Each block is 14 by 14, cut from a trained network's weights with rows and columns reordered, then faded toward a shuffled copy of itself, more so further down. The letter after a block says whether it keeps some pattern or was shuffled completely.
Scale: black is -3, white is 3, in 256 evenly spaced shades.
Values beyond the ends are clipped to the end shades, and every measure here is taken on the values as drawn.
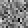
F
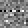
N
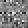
N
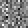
N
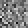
F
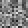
N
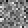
F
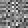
N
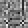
N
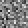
F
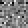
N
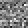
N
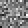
F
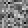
N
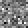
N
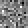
F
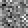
F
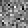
F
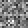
F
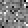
F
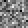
F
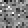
F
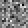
F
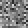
F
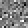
F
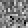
F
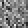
F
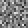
F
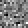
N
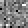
F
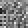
N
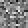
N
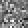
N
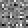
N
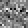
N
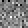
F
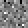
F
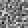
F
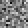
F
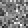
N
